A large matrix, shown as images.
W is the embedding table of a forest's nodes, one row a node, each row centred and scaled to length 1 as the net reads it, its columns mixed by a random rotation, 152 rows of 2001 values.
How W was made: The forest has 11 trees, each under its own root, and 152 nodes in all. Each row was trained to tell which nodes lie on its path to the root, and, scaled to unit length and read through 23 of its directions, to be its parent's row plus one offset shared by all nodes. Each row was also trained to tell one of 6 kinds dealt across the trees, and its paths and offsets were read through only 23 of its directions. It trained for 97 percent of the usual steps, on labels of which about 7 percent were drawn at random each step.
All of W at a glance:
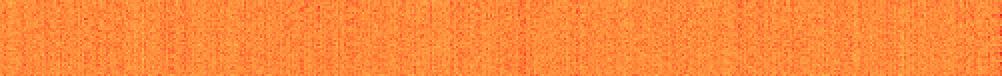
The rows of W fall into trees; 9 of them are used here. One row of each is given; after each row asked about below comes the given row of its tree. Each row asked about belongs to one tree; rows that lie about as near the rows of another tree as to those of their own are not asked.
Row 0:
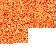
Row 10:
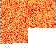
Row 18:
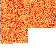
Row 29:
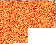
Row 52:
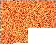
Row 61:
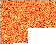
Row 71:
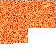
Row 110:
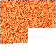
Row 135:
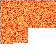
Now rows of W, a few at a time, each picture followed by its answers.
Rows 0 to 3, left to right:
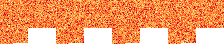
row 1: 18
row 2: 10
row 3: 135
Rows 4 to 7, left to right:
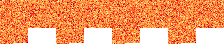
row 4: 10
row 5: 10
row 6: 18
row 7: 61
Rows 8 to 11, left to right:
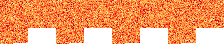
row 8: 135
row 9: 10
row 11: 110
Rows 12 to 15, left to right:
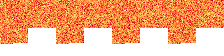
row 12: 71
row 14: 18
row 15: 18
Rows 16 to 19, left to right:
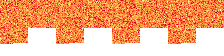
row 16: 29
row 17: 71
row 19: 0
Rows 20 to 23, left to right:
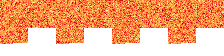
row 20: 10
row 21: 0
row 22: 71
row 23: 18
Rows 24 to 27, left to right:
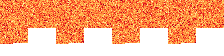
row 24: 61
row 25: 135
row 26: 61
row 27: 18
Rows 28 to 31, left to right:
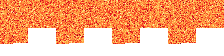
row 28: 52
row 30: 10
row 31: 71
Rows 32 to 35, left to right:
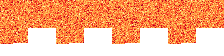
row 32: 61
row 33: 71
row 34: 52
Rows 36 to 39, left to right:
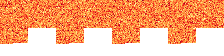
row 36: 29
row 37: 52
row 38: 61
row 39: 18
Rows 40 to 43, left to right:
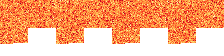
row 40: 61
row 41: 18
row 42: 71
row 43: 18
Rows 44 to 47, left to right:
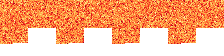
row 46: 29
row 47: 61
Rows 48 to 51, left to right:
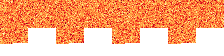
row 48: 18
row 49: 135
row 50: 110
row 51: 29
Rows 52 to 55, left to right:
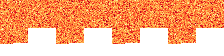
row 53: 110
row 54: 10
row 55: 135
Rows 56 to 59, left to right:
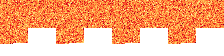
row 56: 0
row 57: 29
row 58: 18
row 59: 18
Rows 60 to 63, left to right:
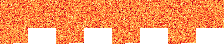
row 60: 0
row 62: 135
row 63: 61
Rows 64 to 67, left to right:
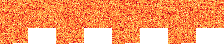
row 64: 10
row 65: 71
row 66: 61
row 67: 10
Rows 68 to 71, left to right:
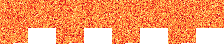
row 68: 71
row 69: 29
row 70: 0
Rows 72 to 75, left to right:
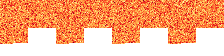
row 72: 29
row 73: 71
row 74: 29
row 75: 135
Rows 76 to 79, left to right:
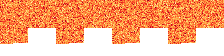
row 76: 135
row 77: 29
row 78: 61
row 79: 29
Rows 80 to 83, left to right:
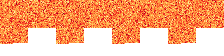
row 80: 18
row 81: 18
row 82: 10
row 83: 71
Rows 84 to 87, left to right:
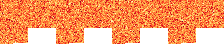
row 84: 135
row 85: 61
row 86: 52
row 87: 135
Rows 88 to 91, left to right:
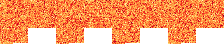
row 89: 18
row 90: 61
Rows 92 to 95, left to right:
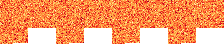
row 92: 135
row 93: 71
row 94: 61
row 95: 135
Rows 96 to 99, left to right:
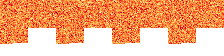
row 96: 29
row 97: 10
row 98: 10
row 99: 71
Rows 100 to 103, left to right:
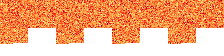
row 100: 71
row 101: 135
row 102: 29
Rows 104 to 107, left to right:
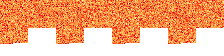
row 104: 61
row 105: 10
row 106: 29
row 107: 71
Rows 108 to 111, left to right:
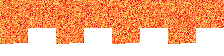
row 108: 71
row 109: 71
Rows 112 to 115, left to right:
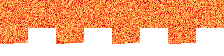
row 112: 52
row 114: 29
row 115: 10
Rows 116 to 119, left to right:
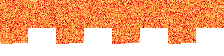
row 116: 18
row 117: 29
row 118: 29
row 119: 10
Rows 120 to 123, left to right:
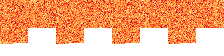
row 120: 18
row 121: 29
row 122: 18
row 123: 61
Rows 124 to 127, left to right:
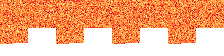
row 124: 0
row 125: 110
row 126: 10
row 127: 71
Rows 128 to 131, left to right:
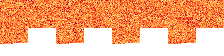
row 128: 110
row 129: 61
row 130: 29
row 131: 71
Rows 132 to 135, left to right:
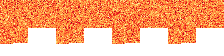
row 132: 29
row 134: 10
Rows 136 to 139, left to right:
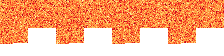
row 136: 61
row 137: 18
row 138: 10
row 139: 29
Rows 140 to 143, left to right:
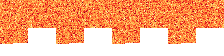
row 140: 52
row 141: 10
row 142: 135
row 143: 61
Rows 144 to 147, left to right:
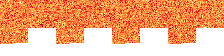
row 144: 52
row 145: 71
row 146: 18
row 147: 10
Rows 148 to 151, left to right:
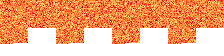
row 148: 61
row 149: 52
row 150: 61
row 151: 71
